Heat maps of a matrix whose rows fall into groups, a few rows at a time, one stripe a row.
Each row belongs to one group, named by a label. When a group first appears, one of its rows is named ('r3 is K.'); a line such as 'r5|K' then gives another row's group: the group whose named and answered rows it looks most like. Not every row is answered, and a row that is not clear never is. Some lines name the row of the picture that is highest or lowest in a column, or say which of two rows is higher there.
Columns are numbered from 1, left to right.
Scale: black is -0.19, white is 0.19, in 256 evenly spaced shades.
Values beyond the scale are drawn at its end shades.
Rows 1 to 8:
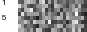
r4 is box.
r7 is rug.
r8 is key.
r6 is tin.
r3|tin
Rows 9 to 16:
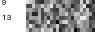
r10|tin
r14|key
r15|box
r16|tin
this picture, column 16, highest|16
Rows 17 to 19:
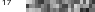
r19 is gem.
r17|rug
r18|box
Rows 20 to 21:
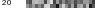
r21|key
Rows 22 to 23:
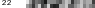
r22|rug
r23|key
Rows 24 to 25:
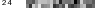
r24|tin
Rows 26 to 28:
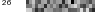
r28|rug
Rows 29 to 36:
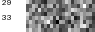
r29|rug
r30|tin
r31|gem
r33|tin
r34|key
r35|box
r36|gem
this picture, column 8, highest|34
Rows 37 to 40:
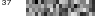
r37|key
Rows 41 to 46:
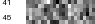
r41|key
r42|gem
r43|gem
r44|gem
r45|box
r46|key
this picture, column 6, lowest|46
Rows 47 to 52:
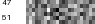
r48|gem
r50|gem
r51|key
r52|box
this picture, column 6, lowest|48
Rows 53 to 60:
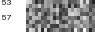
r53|rug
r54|tin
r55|box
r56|gem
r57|tin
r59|key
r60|box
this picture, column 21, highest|53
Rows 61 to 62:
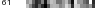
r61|rug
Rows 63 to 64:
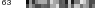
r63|box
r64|box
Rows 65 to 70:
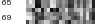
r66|rug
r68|rug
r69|rug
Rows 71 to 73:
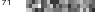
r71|key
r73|rug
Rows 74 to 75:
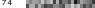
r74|tin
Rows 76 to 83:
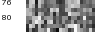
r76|gem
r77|gem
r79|gem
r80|tin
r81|tin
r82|gem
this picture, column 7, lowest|81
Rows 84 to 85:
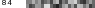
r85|key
